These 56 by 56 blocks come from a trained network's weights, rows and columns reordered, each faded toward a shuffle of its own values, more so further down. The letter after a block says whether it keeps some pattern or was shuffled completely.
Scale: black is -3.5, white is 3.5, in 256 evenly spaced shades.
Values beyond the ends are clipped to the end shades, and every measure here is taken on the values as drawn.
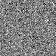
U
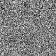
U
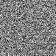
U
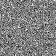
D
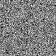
U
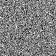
D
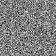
U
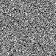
U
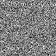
U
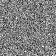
D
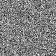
D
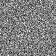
D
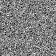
D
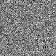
U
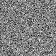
D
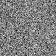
D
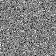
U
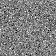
D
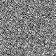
U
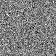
D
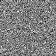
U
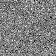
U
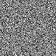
U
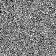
D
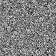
D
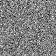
D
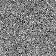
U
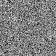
D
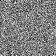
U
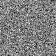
D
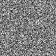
U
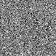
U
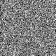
D
